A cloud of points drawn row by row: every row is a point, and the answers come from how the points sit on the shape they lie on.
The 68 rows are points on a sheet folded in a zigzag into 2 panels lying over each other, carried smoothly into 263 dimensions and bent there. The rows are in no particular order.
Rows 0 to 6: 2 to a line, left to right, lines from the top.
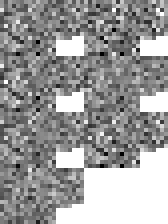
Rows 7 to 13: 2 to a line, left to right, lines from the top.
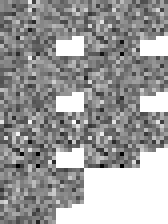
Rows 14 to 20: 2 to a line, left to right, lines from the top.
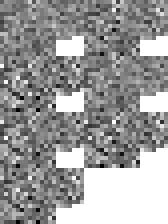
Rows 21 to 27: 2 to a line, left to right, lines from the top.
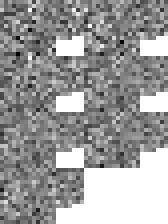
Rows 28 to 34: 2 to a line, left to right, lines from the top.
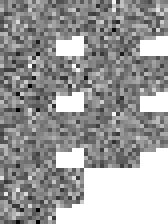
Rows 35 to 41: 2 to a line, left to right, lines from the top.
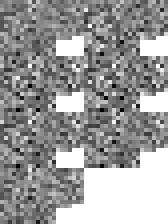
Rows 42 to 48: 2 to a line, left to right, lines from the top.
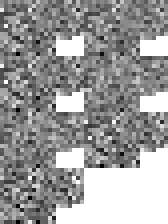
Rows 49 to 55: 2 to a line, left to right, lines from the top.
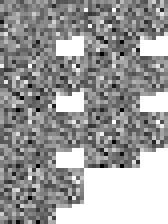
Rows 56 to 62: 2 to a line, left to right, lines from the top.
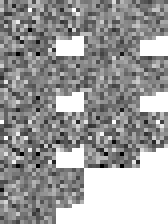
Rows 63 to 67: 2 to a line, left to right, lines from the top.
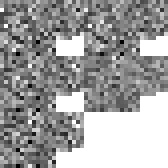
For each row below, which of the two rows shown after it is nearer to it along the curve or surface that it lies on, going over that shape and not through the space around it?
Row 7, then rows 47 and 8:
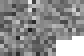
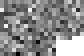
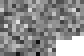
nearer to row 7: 47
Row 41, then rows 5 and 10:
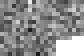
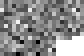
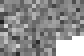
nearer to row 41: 5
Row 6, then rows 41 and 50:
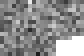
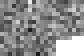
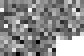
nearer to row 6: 41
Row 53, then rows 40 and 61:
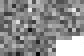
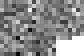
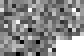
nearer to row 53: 61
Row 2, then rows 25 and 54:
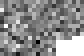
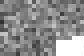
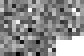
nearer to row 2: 54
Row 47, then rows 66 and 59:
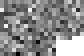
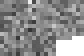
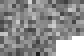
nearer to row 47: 66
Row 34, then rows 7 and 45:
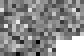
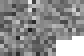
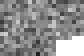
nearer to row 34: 45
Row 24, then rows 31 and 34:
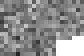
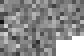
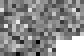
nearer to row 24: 31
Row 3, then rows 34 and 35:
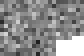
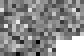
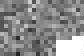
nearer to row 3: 34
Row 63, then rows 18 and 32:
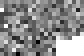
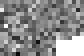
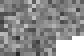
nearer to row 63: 18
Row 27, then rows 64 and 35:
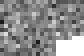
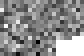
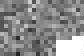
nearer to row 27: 64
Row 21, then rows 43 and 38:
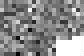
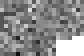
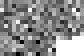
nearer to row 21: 43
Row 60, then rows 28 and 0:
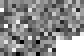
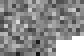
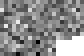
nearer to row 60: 0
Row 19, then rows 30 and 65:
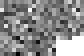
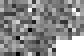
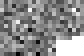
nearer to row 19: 30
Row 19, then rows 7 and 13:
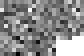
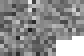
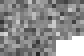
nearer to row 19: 7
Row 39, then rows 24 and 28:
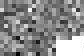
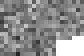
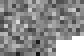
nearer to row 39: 24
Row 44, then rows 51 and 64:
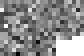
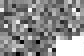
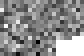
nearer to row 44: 51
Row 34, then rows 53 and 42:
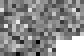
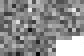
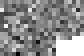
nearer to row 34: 53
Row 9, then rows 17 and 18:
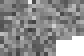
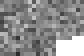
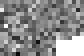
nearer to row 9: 17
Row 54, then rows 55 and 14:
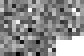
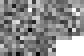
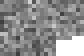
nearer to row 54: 55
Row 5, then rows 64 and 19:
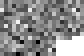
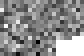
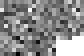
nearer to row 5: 64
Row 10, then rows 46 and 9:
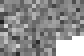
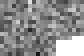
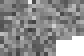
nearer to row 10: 9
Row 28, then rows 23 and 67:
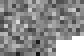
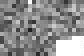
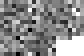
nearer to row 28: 23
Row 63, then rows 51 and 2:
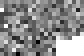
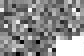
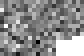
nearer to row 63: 51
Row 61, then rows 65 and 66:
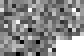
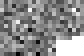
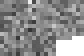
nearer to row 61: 65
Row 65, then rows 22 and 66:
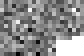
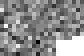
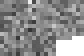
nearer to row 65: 22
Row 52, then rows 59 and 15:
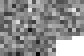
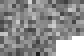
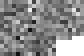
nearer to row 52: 59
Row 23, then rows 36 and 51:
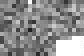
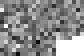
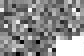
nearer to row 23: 51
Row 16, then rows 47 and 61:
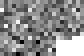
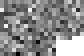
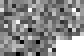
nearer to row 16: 61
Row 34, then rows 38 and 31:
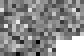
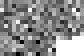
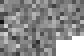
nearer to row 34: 38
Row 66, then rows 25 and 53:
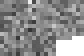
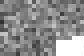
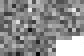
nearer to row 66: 25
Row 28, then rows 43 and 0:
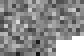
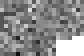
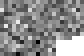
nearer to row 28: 0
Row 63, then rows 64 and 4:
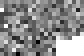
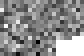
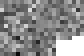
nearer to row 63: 4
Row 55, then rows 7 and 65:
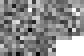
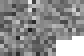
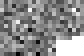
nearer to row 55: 65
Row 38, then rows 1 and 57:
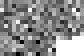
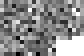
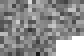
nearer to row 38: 1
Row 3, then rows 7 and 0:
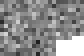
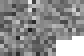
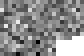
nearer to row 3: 0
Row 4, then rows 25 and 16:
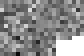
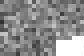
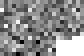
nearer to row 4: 25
